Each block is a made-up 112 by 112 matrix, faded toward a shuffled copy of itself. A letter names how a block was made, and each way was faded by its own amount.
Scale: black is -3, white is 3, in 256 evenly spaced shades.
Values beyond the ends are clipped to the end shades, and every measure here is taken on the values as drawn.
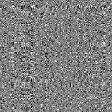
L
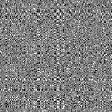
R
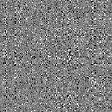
L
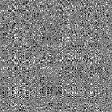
L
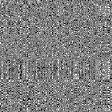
L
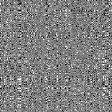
L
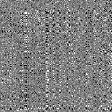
L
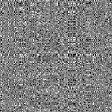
R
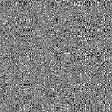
L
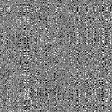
L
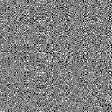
L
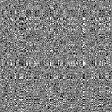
R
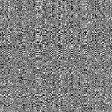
R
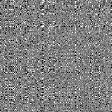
L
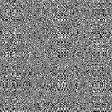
R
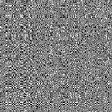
R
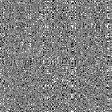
L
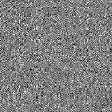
L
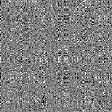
L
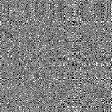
L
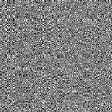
R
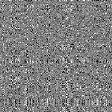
L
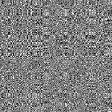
R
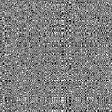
R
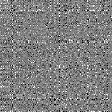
L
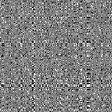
R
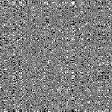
L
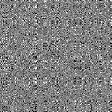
L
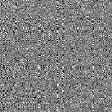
L
